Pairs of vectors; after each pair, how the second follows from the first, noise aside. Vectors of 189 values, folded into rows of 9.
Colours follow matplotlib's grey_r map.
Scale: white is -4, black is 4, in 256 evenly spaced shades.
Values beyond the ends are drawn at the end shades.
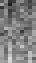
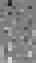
partly zeroed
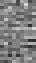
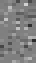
partly zeroed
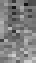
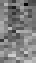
copied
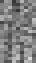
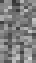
copied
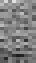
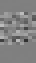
partly zeroed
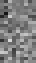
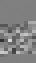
partly zeroed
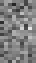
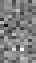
wrapped around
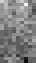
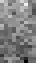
copied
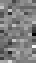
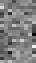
copied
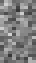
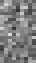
copied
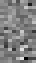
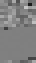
partly zeroed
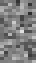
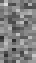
wrapped around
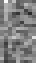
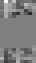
partly zeroed
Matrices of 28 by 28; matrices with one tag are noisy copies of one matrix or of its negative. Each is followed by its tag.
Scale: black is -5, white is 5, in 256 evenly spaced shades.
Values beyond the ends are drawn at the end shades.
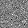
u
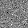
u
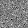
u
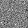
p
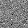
u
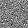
u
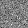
u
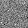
p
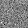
p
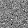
u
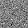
u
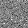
u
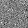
p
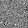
p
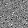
u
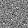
u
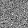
u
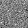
p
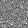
u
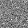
u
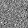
p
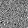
p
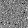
p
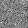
p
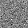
u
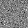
p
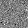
p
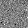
p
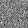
p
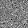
u
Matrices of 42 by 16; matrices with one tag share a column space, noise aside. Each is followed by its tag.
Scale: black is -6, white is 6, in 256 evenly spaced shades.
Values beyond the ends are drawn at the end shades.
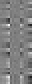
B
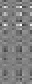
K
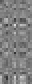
B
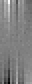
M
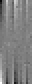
M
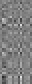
B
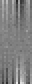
M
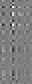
K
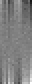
M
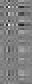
K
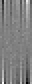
M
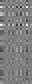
K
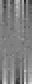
M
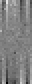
M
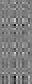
B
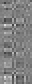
B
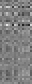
K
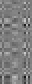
B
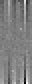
M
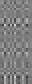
B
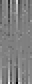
M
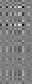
K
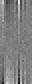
M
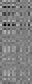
K
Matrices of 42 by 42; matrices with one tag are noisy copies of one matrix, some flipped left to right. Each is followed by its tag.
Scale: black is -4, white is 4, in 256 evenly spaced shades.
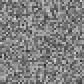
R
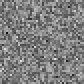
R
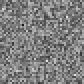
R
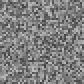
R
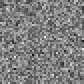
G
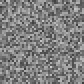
G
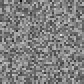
G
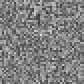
R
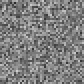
R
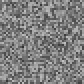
R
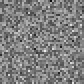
G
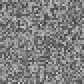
R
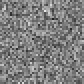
R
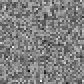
R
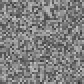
R
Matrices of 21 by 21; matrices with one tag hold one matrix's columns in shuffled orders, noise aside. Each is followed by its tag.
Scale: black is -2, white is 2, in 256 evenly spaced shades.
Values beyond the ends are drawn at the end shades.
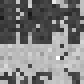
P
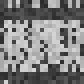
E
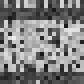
E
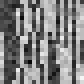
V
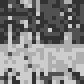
P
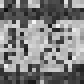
E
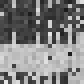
P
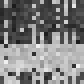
P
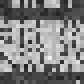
E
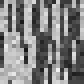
V
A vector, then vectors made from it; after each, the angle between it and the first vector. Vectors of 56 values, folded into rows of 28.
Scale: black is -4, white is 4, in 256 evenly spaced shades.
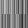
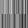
nearly parallel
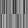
partly opposed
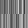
nearly opposite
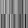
partly aligned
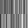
nearly opposite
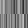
orthogonal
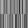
orthogonal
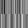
partly opposed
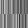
partly aligned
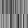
partly opposed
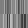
partly aligned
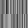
orthogonal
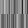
partly aligned
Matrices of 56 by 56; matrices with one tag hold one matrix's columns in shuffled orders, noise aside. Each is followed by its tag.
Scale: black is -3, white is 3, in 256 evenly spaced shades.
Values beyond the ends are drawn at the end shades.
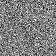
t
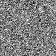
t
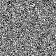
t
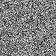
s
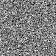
s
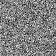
s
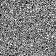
t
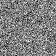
s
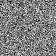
t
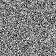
s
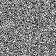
s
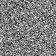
s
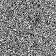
s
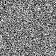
t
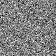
s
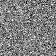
t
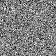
t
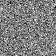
t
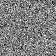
t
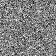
t
